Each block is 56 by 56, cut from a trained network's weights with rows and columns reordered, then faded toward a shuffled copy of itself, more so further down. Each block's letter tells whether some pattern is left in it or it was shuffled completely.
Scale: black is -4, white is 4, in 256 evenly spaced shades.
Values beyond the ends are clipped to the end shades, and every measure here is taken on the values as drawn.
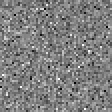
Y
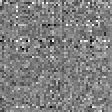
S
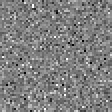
Y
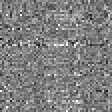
S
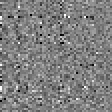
S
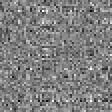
S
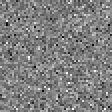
Y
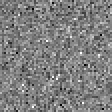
Y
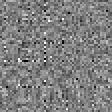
S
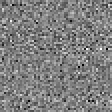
S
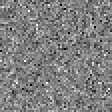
Y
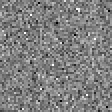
Y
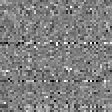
S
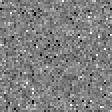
Y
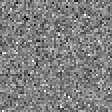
Y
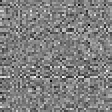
S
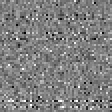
S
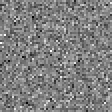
Y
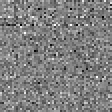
S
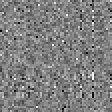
S
